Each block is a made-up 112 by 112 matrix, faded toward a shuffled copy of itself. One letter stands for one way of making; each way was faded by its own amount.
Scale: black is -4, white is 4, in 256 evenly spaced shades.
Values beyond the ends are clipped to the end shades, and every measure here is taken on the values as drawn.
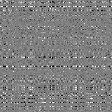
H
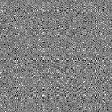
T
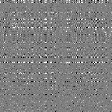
H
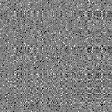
T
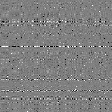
H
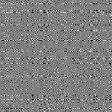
H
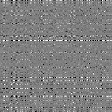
H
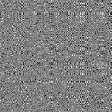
T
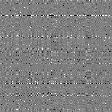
H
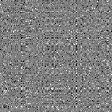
T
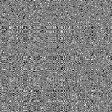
T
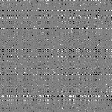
H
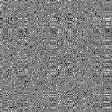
T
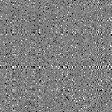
T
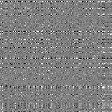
H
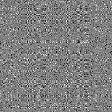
T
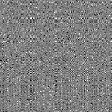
T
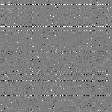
H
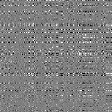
H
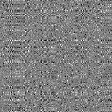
T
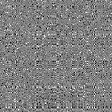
T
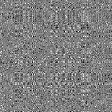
T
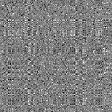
T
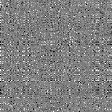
T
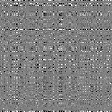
H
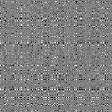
H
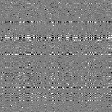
H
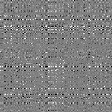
H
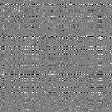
H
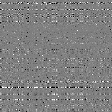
H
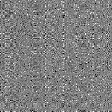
T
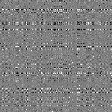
H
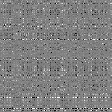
H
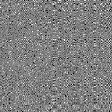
T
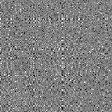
T
